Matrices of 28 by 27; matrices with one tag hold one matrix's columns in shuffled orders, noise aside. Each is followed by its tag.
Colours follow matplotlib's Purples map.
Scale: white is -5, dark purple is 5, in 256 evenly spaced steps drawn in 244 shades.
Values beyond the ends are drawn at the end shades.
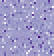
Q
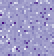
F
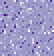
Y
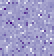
F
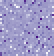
Q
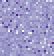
Y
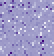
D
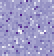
Y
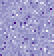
F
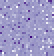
Q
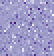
F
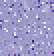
D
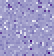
D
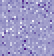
D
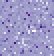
Y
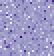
Q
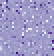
D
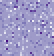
D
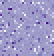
F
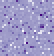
Y
